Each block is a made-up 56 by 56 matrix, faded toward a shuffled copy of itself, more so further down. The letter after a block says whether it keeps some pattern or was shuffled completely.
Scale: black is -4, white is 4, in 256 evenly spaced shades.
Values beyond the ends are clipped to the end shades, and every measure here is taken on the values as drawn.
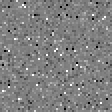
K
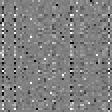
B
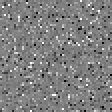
K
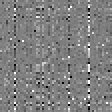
B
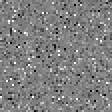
K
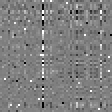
B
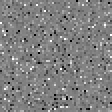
K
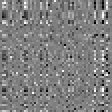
B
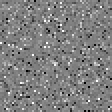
K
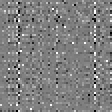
B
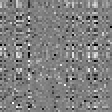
B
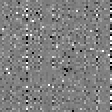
B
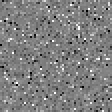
K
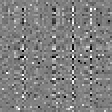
B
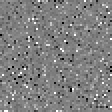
K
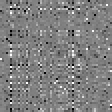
B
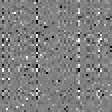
B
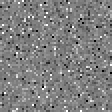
K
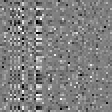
B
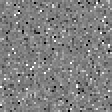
K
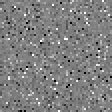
K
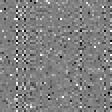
B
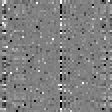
B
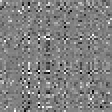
B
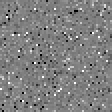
K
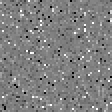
K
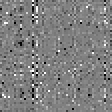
B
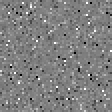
K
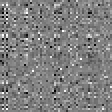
B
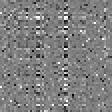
B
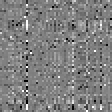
B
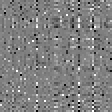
B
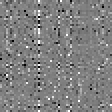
B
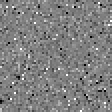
K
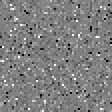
K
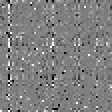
B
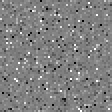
K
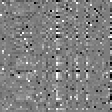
B
